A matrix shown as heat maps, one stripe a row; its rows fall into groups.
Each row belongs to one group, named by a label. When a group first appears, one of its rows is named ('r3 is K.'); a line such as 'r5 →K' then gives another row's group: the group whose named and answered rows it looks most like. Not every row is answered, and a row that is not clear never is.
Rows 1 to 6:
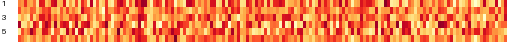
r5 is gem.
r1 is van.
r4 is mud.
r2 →mud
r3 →van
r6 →van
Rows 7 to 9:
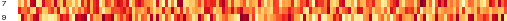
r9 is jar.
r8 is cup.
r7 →mud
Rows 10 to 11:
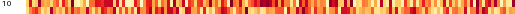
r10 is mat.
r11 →gem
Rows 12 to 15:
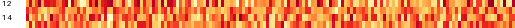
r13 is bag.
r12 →mat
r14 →mud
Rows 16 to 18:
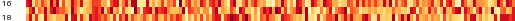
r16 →mud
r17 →mat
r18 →cup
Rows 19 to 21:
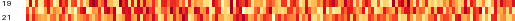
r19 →cup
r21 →van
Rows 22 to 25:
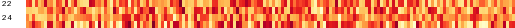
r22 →cup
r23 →van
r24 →bag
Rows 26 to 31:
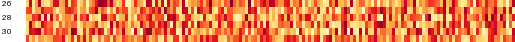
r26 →mat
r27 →jar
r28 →gem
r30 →mat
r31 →van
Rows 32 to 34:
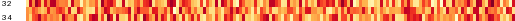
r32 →mat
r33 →bag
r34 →mat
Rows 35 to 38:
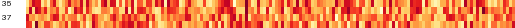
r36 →gem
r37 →mud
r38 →cup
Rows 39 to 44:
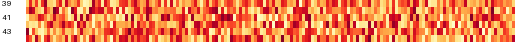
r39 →cup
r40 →mat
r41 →gem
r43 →bag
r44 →cup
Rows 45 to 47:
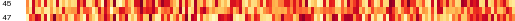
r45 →bag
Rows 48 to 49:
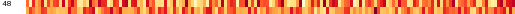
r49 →jar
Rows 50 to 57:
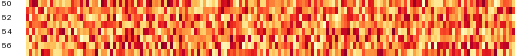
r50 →gem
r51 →mud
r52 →bag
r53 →jar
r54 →van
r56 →bag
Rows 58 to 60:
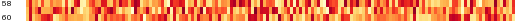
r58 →cup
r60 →jar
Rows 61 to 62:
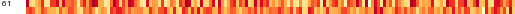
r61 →mud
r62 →jar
